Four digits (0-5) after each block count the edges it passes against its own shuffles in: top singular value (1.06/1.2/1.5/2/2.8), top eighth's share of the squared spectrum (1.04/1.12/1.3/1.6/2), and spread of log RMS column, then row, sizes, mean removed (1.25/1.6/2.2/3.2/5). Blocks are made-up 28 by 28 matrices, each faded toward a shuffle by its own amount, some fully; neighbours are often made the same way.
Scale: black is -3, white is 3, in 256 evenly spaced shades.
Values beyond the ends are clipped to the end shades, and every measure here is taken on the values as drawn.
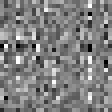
3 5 3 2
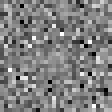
1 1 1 0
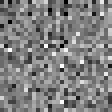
2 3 1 0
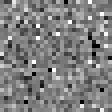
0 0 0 0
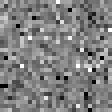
0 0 0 0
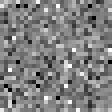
0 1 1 0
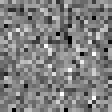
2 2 0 0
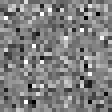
2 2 1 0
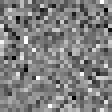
0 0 0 0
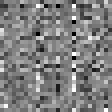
3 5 3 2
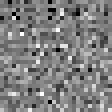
0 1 0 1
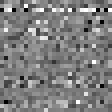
2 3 0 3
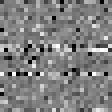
2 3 0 2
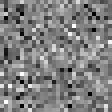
1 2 1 0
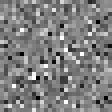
0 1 0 0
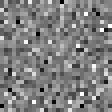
0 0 0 0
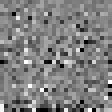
2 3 0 2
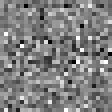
0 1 0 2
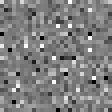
0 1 0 0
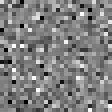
0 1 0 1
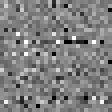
2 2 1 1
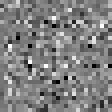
1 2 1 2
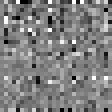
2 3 2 3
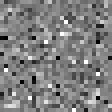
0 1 0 0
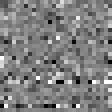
2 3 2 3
